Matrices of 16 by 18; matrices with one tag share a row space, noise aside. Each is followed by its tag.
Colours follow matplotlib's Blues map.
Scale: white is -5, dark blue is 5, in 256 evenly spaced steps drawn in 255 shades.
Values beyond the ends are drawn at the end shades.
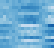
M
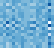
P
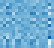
P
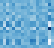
P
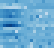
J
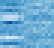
J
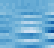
M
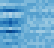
J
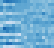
J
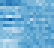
J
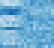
J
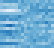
J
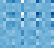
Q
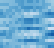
M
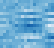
M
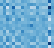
P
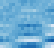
M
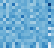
P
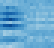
J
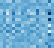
P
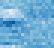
J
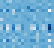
P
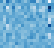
P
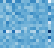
P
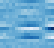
M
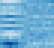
J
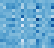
Q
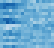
J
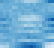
M
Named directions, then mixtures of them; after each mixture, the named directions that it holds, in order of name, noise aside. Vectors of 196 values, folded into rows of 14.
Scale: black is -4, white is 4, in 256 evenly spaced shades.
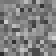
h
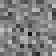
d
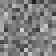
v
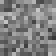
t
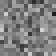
d, v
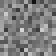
v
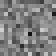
d, v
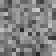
d, t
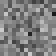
d, v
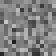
d, h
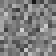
v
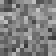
t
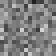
v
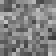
t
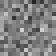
v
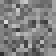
h, t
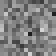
d, v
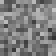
t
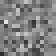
h, t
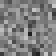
d, h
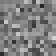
h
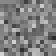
h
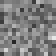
h, t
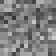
t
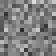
v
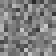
v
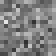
h, t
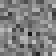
d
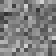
t, v
